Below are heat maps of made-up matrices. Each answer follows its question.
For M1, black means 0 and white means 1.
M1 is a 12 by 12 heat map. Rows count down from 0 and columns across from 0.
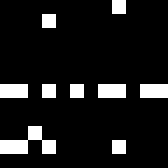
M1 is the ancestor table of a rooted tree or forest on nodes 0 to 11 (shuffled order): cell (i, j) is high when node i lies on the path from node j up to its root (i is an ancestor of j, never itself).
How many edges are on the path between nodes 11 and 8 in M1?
4
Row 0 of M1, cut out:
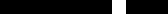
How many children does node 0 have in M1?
1
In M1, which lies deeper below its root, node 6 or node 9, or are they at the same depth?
the same depth
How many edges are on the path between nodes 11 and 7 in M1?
2
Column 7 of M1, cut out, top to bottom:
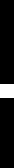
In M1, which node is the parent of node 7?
6
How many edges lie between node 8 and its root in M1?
3
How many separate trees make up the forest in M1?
3
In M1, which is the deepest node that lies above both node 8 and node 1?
10
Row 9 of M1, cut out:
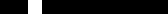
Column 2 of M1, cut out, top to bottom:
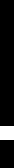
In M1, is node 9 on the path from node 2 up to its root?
yes
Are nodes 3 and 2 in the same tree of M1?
no
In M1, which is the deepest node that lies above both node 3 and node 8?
10
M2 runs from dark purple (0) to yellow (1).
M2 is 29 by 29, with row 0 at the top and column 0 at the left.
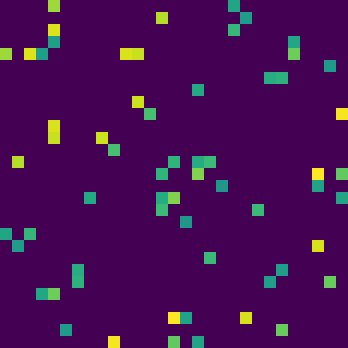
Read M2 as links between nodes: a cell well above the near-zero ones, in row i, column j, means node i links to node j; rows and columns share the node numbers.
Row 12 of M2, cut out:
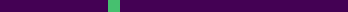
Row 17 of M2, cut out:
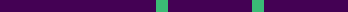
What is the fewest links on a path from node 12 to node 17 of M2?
5
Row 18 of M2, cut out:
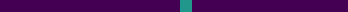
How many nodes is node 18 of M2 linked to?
1
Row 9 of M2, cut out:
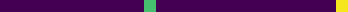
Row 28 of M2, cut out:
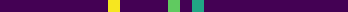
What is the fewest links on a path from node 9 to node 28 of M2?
1
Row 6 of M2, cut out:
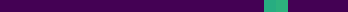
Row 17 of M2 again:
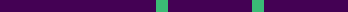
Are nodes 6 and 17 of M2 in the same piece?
no
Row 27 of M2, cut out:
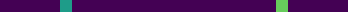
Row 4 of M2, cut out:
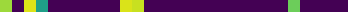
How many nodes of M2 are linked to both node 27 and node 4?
0
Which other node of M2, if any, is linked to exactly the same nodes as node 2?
node 0
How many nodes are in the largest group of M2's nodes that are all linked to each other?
3
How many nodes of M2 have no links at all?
1
